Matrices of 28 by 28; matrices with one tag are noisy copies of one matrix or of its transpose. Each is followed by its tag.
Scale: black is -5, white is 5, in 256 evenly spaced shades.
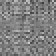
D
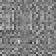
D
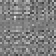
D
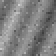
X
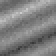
X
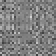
D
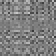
D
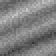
X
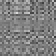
D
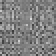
D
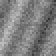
X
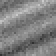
X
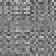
D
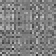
D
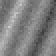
X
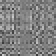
D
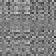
D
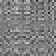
D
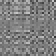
D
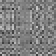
D
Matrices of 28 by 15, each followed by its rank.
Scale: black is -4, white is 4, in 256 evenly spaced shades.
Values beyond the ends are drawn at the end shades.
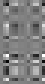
one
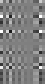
one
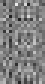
three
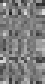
three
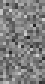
full rank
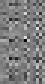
three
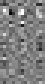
three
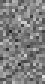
full rank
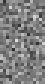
full rank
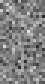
full rank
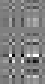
one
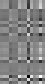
one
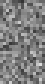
full rank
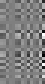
one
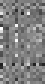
three
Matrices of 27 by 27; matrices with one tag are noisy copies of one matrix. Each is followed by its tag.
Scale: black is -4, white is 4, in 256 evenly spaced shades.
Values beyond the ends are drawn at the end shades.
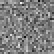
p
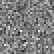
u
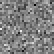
u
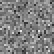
u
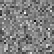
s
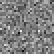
u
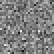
u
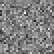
s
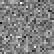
p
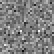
u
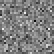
s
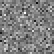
s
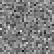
u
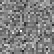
u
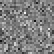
s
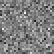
s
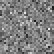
s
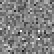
u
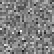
u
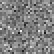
u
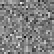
p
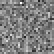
p
